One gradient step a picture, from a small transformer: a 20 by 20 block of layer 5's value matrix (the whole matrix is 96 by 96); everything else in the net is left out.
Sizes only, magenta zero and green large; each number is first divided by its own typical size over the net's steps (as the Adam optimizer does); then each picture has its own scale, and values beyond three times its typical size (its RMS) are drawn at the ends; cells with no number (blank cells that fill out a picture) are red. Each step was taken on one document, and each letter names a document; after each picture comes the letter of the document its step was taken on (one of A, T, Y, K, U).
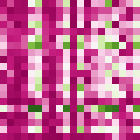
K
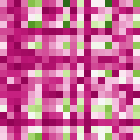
K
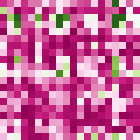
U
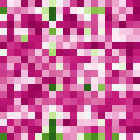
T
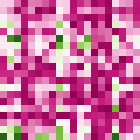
U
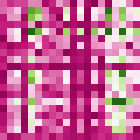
K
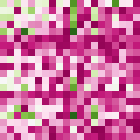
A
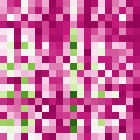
A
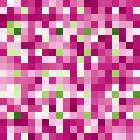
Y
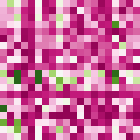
U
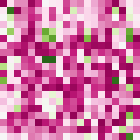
T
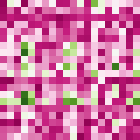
A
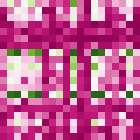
A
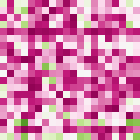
T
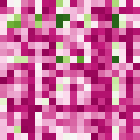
U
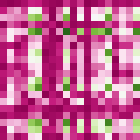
K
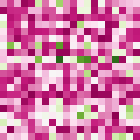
Y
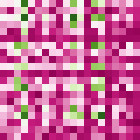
A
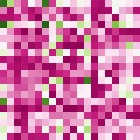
Y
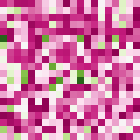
Y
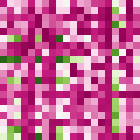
U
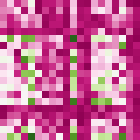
A
